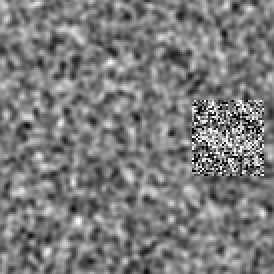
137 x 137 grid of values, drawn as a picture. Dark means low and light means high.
Slope: none. Odd rows or columns: none. Odd patch: rougher, in the middle right. Grain: blotchy. Roughest part: middle right. Mirror symmetry: none.
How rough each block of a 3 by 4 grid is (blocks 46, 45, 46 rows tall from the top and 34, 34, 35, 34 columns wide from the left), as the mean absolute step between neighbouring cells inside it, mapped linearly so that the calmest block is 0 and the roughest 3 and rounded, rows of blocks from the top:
0000 | 0013 | 0000
